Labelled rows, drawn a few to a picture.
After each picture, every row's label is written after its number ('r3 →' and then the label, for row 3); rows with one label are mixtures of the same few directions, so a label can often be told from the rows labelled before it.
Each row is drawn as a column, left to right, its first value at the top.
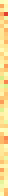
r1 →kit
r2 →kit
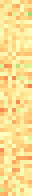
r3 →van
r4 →kit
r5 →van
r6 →van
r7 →kit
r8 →van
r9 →kit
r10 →kit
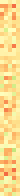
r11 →kit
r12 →van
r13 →van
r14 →kit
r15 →van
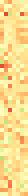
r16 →van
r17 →van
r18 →kit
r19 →kit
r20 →van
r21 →kit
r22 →kit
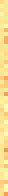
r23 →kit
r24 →kit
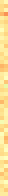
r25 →van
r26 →kit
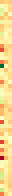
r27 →van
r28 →van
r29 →kit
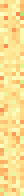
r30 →van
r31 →kit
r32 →van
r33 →van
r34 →kit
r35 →kit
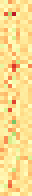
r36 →kit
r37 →kit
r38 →kit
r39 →van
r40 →van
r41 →van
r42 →van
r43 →van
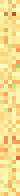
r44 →kit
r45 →kit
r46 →kit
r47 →kit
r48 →van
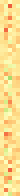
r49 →van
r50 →van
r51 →kit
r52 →van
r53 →kit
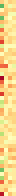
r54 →kit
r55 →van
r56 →kit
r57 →kit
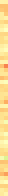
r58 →van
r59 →van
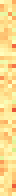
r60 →van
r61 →van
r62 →kit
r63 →kit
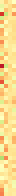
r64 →kit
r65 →kit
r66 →van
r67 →kit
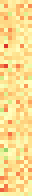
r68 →van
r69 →kit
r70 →van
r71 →van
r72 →van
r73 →kit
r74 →kit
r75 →kit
